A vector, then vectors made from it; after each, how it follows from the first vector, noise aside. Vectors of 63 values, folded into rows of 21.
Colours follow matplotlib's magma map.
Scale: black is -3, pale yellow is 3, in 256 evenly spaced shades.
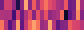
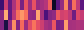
wrapped around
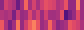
shrunk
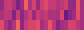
shrunk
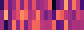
wrapped around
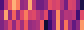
wrapped around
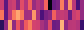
wrapped around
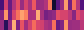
wrapped around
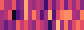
wrapped around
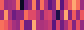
wrapped around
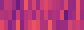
shrunk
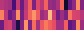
wrapped around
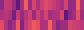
shrunk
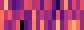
wrapped around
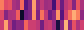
wrapped around
